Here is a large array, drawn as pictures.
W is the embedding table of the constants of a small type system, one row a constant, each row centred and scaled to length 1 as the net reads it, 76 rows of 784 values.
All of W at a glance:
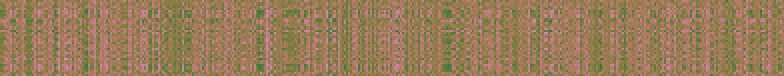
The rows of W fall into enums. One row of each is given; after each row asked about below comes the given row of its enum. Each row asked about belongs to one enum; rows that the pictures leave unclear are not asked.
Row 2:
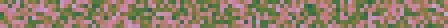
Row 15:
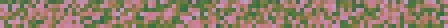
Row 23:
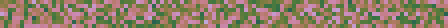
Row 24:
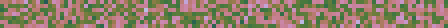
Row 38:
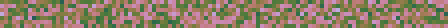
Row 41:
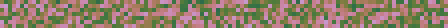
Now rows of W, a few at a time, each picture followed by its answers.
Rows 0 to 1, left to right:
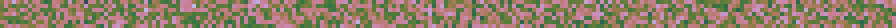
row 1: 23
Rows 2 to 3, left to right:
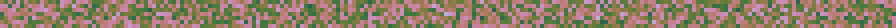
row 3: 23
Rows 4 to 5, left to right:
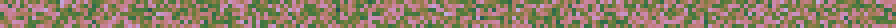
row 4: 2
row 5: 38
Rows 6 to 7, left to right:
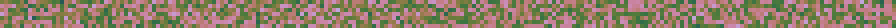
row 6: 38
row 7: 24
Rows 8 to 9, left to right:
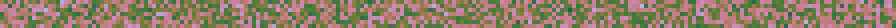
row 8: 2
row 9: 24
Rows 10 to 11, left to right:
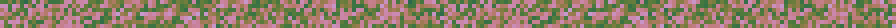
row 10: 15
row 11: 15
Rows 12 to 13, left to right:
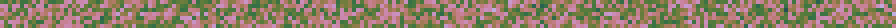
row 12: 15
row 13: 2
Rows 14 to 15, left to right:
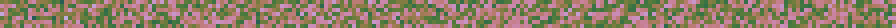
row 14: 38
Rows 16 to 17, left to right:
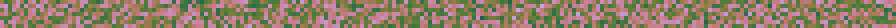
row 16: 41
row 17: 38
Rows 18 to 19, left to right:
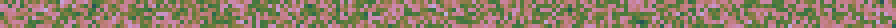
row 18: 2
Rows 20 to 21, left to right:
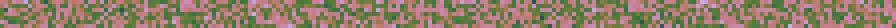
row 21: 24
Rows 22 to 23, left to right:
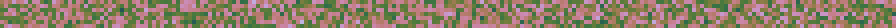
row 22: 24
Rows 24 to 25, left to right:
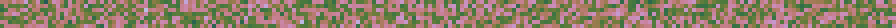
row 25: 41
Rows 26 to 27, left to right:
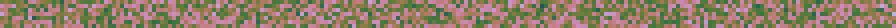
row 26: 38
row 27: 2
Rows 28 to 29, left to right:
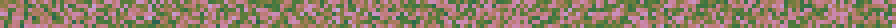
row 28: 23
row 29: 15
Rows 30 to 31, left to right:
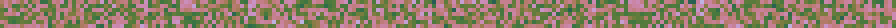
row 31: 24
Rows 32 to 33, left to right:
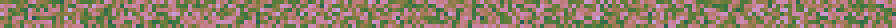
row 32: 38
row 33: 23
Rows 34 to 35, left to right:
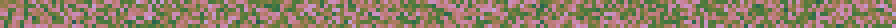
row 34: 23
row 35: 2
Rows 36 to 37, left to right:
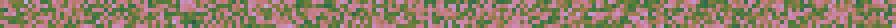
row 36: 24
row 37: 15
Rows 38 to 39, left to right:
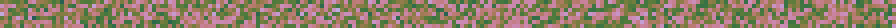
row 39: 15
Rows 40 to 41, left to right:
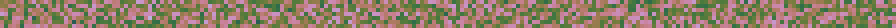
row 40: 23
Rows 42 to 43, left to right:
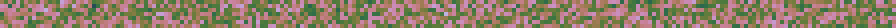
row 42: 2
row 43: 41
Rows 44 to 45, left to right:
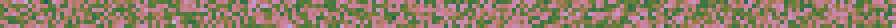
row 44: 24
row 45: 15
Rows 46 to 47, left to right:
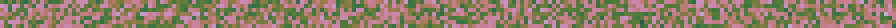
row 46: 15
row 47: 24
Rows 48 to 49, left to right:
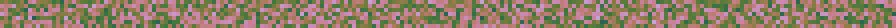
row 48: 38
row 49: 23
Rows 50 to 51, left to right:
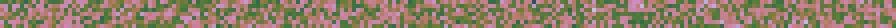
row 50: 15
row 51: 24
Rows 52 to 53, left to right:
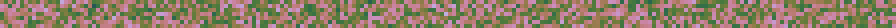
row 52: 2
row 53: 41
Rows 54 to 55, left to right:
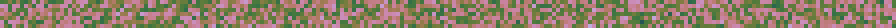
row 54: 15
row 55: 24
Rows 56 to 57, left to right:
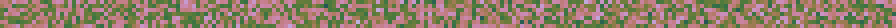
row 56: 24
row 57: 23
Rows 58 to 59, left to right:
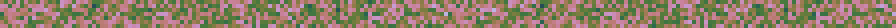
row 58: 2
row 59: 2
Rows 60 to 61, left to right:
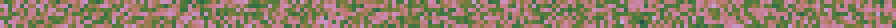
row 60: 41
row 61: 24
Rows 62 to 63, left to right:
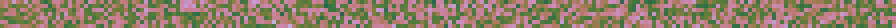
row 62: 24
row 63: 41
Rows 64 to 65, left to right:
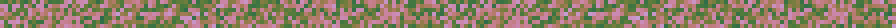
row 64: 15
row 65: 15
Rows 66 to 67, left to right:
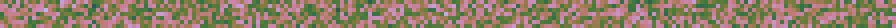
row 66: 2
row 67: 41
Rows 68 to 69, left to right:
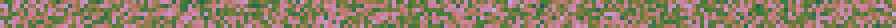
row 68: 41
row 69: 2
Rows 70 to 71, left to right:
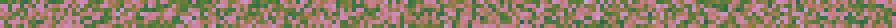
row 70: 15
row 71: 23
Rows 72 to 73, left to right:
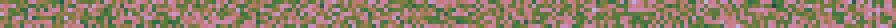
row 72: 38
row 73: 24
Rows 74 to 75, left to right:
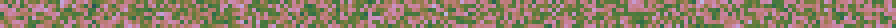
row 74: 2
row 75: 24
